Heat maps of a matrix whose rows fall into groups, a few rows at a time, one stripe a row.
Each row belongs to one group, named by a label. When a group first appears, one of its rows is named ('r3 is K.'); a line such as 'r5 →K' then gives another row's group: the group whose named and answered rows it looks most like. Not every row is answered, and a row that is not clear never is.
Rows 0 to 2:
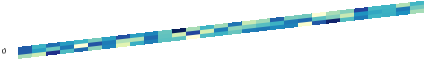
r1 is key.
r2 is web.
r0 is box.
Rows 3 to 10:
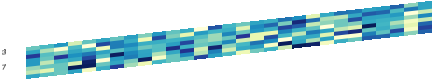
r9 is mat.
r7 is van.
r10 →key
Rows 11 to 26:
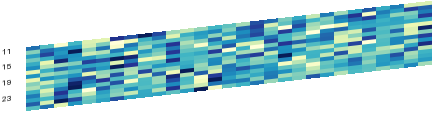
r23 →web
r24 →web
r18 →van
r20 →mat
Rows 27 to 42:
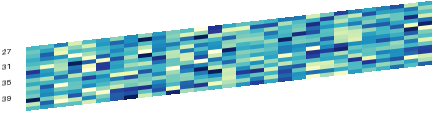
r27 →web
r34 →key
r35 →web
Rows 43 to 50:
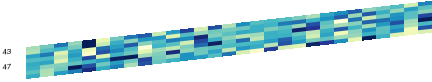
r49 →mat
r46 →key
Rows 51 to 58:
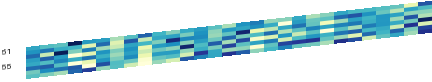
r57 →key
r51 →mat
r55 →box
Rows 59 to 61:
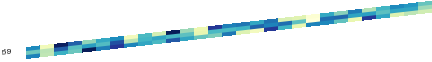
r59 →web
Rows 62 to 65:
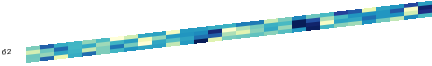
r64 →key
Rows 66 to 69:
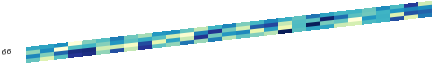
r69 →mat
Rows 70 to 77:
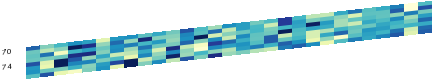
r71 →mat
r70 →box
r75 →web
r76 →van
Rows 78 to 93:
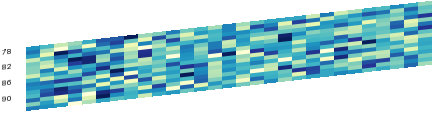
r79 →key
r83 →mat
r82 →mat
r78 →van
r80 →web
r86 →van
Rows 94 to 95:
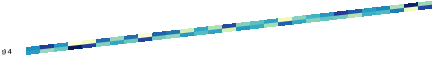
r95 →mat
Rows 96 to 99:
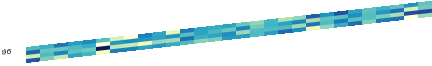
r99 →box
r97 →box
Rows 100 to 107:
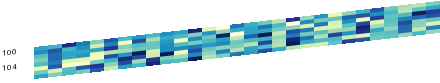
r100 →box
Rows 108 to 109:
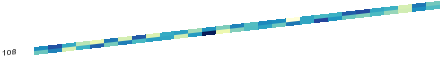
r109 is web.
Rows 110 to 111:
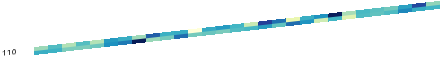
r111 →van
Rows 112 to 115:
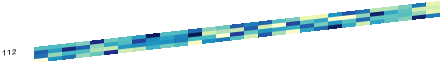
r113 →box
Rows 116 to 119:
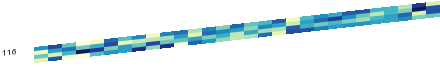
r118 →mat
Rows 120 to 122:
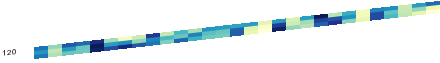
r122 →van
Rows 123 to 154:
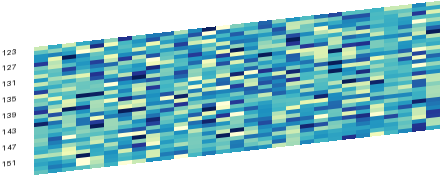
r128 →mat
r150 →key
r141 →van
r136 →mat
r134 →box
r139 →web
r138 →box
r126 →web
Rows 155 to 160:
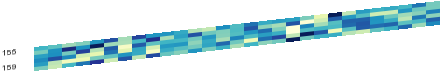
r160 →mat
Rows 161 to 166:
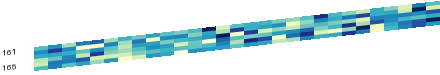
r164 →web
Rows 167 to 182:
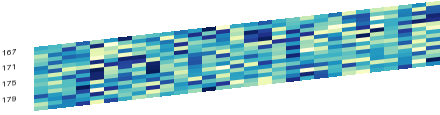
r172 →van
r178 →mat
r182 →key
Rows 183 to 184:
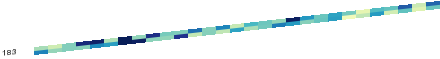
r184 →van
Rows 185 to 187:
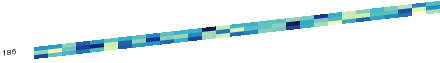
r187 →box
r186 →mat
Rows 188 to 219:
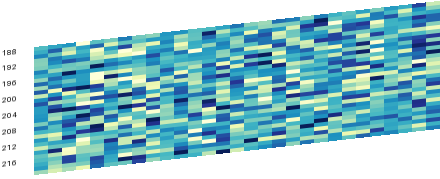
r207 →key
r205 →van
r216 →web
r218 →van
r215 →key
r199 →web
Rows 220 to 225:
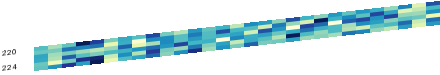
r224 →mat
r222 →key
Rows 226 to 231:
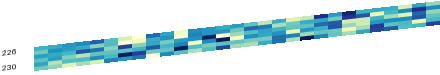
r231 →key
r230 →van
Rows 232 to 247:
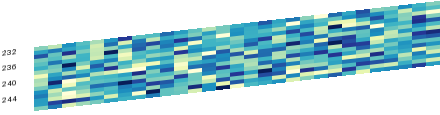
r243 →van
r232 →web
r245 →key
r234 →box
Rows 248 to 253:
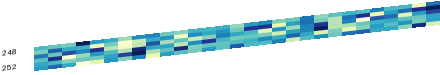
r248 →mat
